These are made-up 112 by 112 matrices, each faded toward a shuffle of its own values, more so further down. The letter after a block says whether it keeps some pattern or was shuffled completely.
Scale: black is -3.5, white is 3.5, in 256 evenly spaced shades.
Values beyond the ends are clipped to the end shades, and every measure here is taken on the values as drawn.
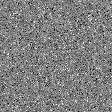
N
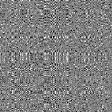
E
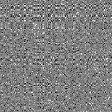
E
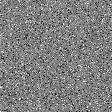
N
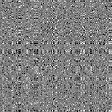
E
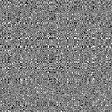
E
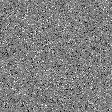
N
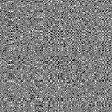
E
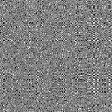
E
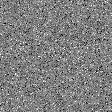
N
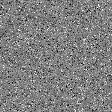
N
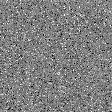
N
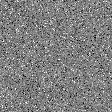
N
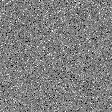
N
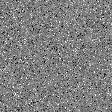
N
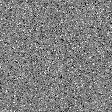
N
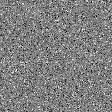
N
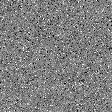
N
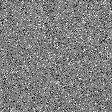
N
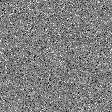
N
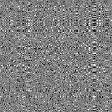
E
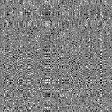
E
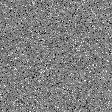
N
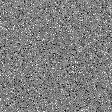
N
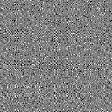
E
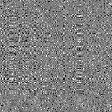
E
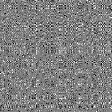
E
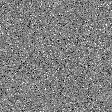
N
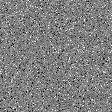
N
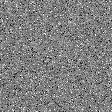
N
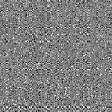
E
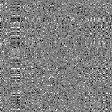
E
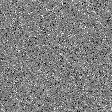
N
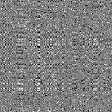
E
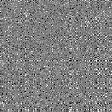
E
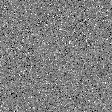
N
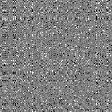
E
